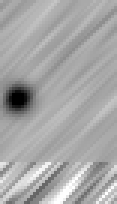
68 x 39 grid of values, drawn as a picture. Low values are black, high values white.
Seam: horizontal, 80% of the way down, the top part calmer. Ninth with the lowest average: middle left. Histogram: skewed, a long tail of low values. Dips: one, in the middle left.
